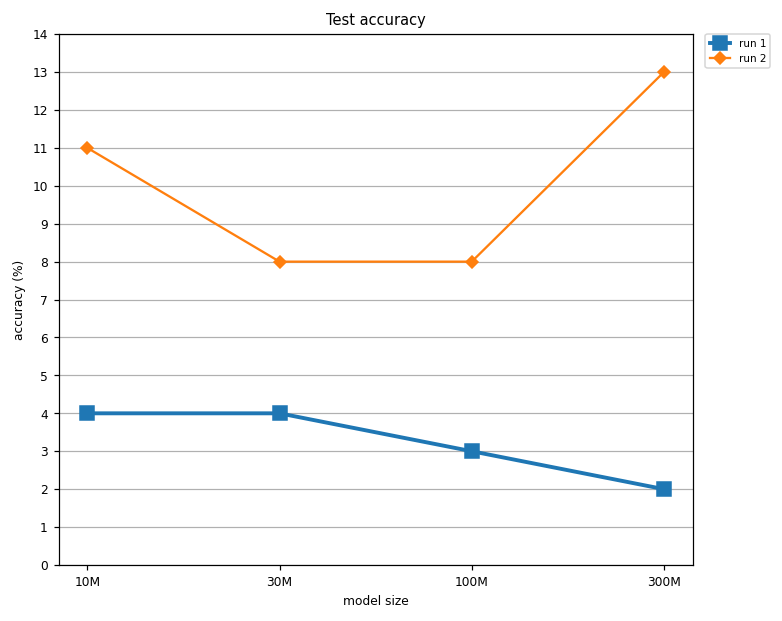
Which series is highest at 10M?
run 2
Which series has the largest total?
run 2
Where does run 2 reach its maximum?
300M
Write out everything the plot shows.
Title: Test accuracy
x-axis: model size, ticks 10M 30M 100M 300M
y-axis: accuracy (%), ticks 0 1 2 3 4 5 6 7 8 9 10 11 12 13 14
Legend: run 1, run 2
Values:
run 1: 4 4 3 2
run 2: 11 8 8 13
